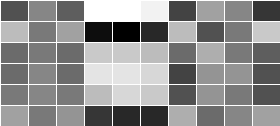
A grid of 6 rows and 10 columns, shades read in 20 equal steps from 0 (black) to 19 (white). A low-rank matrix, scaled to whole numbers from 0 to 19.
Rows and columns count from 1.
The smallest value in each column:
6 9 7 1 0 3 5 6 9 4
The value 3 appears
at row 2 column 6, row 6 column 5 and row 6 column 6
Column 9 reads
10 9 9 11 9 10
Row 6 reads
12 9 11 4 3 3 13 8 10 12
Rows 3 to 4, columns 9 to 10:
9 7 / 11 6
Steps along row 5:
up down up up down down up down down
